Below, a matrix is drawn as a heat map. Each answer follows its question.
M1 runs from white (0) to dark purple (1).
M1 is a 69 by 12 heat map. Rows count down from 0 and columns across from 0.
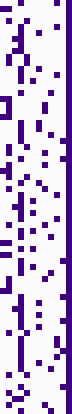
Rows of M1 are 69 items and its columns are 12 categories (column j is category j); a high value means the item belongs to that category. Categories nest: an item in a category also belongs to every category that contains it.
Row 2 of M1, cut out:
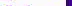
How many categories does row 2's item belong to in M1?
1
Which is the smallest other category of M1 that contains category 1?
11
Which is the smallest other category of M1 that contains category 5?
3
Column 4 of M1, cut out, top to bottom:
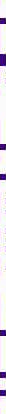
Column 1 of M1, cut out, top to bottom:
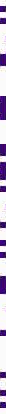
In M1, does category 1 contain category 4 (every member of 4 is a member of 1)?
yes
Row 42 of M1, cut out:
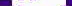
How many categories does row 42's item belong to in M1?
3
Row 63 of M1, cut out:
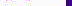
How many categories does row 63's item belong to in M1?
1
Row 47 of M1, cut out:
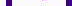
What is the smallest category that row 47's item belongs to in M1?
1
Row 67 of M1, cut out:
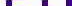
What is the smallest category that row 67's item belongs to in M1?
7
